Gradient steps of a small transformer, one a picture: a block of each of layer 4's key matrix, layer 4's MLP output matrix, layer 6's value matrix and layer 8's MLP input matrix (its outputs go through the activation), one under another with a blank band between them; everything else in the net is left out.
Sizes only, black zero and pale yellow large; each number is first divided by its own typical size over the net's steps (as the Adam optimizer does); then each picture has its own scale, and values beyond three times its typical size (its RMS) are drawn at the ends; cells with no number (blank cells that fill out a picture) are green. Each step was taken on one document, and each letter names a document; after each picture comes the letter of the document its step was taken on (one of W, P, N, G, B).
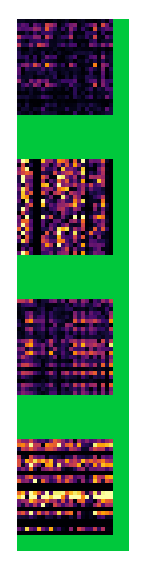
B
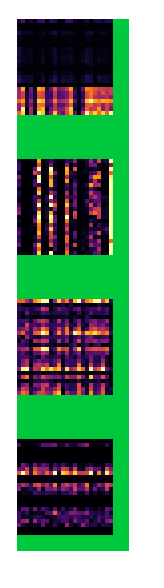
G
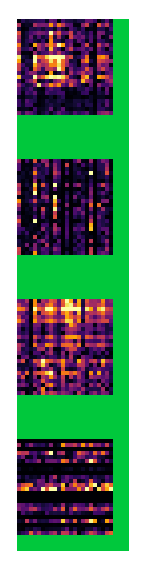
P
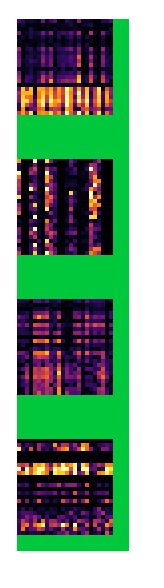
G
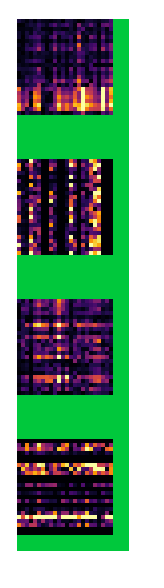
G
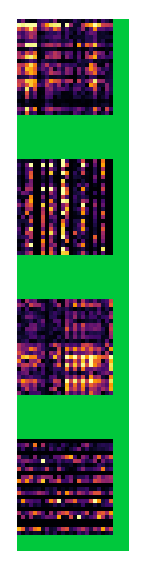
B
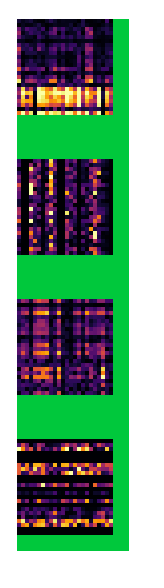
G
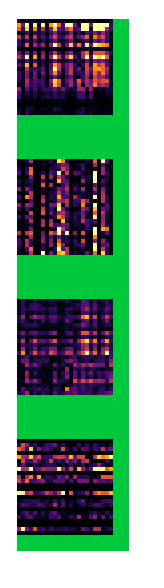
B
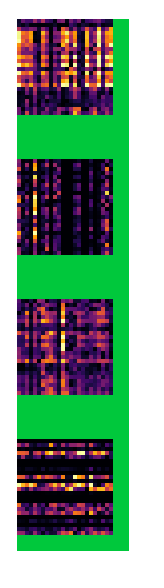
P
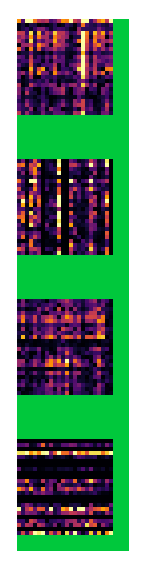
P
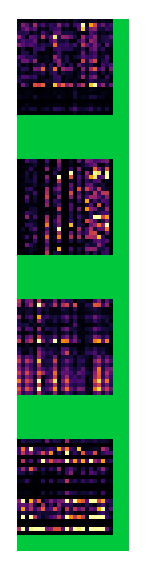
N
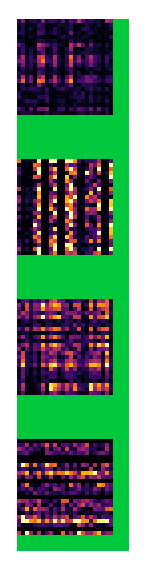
G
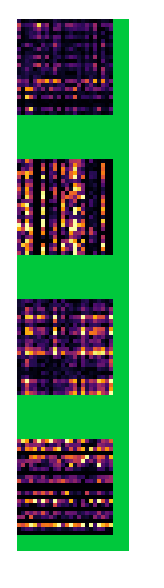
B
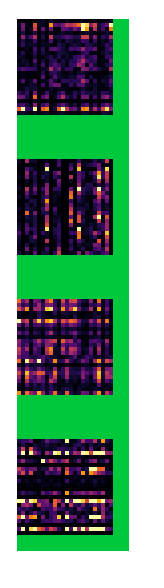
N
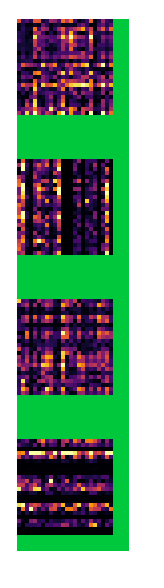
P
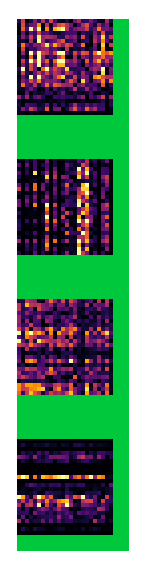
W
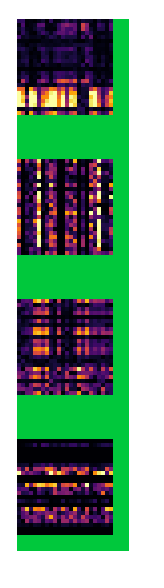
G
